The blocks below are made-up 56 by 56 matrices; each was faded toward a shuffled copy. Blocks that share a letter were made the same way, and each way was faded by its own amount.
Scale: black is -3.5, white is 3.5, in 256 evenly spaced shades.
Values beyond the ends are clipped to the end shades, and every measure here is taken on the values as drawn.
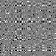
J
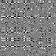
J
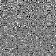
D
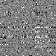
D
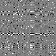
J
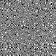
D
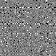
D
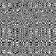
J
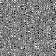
D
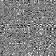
D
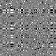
J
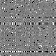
J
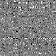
D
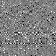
D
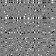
J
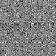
D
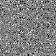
D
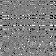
J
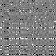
J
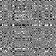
J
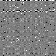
J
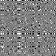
J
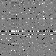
J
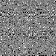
D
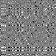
J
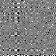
J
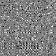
D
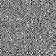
D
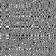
J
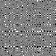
J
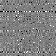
J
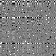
J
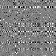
J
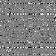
J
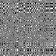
J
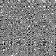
D
